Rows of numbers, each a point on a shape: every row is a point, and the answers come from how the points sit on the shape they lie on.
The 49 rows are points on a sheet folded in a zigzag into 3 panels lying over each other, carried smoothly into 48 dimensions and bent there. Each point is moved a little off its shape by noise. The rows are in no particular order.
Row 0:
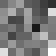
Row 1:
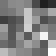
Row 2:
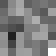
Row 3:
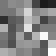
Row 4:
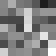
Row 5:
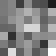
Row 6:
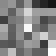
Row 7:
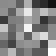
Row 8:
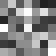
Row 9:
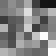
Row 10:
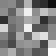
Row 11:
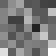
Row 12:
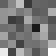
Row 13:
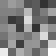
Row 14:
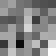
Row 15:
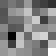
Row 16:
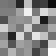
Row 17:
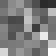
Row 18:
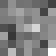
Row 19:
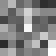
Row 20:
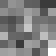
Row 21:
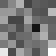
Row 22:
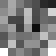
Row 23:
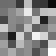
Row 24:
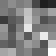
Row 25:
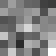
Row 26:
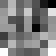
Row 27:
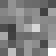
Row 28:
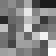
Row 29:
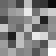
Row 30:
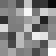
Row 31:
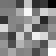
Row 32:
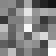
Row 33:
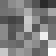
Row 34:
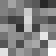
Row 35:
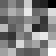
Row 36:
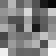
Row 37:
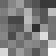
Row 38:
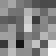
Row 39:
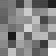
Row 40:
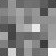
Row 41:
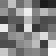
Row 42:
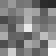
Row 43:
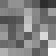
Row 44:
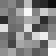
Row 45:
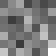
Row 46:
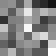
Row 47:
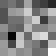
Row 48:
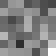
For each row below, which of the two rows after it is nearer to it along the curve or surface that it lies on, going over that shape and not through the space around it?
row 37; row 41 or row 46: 46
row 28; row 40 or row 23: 23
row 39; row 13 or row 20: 20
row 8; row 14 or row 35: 14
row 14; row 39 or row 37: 37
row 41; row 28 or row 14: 14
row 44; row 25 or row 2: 25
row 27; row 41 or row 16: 16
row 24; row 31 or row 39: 31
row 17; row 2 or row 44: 44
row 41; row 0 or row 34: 34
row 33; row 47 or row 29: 29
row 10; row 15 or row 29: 29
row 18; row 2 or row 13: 2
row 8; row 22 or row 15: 22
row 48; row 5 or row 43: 43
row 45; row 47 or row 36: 36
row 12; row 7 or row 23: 7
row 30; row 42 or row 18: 42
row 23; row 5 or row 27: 5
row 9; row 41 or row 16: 16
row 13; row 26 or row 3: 26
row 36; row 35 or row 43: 43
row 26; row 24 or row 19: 19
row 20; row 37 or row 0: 37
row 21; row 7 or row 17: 17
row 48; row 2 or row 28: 28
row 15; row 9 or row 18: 18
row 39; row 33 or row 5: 5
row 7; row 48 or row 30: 30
